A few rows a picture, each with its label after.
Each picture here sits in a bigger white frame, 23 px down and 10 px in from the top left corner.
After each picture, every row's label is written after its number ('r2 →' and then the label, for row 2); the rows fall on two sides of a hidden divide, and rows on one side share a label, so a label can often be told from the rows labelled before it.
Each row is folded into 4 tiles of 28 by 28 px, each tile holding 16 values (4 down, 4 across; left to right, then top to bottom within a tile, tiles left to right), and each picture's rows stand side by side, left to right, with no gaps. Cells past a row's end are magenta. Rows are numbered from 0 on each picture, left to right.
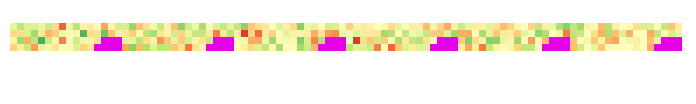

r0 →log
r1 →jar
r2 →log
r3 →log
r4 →log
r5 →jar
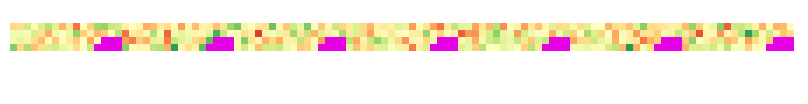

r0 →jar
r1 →log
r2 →jar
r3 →log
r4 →log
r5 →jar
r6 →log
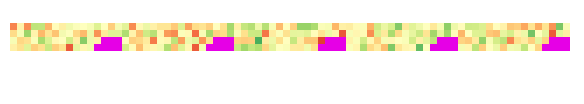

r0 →log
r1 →jar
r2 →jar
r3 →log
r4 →log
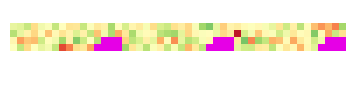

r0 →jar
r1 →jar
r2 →log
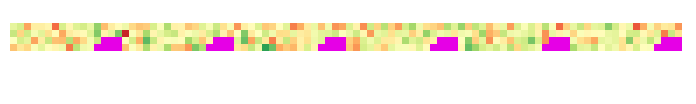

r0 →log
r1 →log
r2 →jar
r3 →log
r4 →jar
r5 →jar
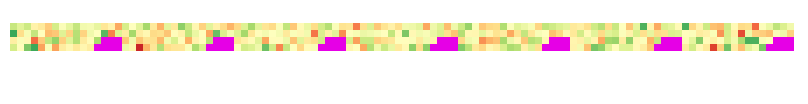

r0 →jar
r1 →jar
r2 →jar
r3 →jar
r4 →jar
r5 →jar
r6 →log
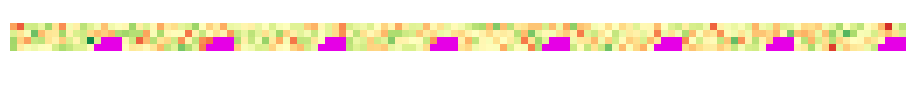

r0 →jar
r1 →jar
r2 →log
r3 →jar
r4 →log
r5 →jar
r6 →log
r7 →log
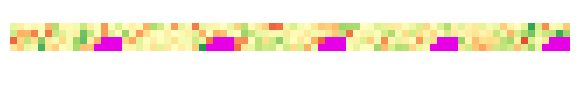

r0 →log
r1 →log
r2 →log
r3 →jar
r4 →jar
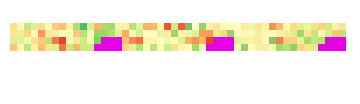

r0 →jar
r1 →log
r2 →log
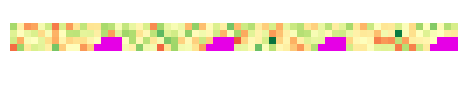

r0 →jar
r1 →jar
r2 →log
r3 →jar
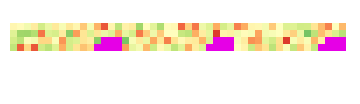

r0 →jar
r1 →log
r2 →log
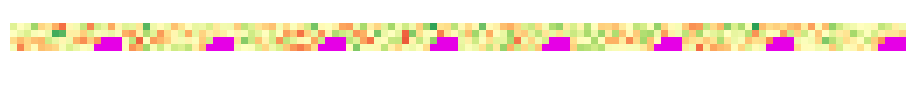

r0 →jar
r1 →jar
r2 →jar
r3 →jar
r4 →jar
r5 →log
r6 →jar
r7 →log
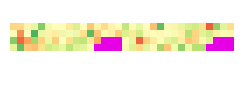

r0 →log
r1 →jar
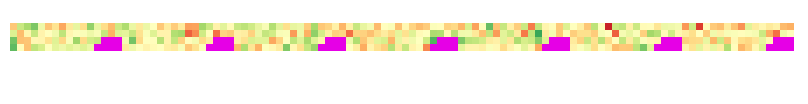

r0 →jar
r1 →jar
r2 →log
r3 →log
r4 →log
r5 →log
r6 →log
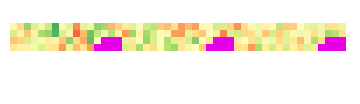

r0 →jar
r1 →log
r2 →jar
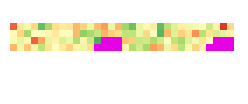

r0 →log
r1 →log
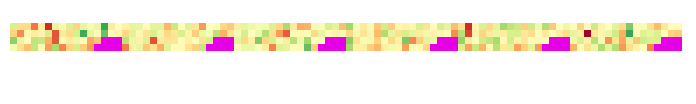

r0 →jar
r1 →log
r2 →log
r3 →jar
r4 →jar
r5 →jar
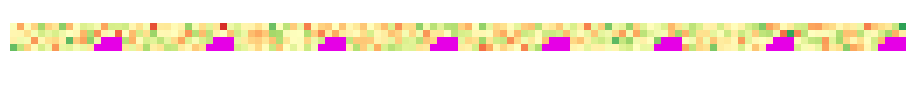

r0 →jar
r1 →log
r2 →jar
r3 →jar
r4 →log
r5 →log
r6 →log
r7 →log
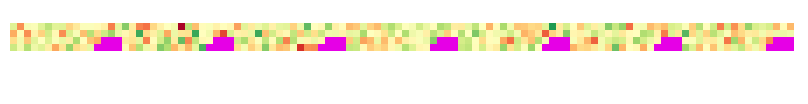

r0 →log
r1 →log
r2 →jar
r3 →jar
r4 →jar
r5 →log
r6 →jar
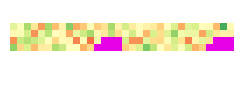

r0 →log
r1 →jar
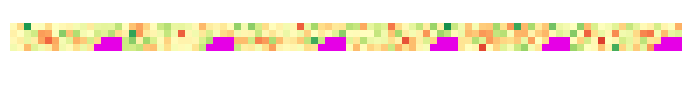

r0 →jar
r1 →log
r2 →jar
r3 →jar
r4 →jar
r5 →jar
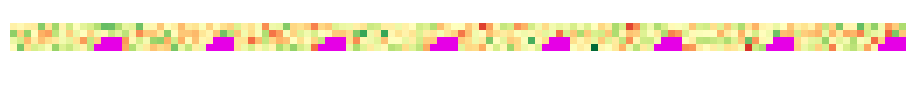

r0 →jar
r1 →log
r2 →log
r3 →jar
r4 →log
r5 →jar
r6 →log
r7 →log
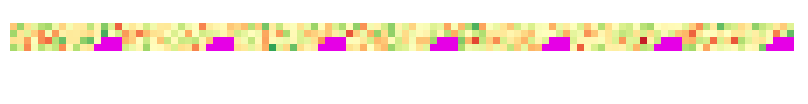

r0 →jar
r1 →log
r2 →jar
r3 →log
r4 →jar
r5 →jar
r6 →log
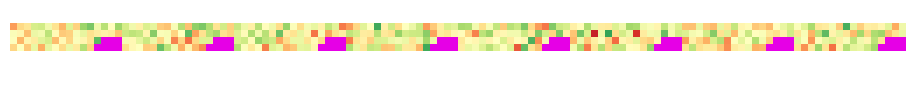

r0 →jar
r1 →jar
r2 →jar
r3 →log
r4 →log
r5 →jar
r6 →log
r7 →log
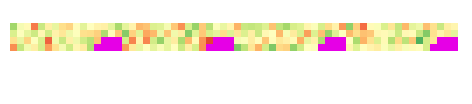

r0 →jar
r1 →jar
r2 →jar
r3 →log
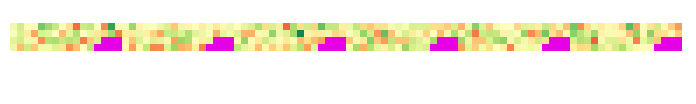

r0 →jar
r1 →log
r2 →jar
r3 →jar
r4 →jar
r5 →jar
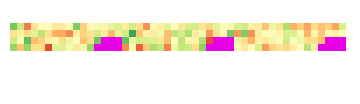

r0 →log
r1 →jar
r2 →log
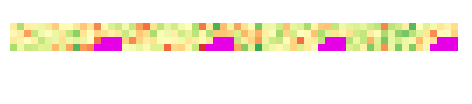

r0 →log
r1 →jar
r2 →jar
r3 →jar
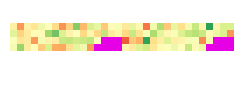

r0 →jar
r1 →log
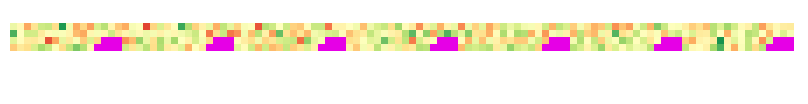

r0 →jar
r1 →log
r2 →log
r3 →log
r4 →jar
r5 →log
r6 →log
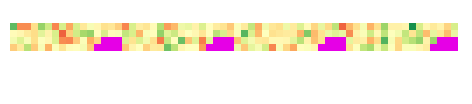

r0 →log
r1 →jar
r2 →log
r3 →log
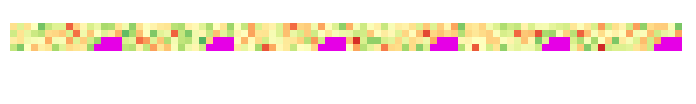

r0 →jar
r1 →jar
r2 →log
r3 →log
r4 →jar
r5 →jar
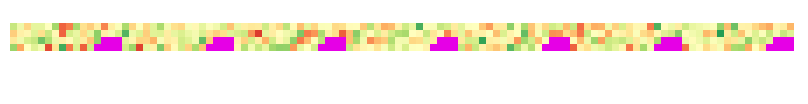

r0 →log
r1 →jar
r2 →jar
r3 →jar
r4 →log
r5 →log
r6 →log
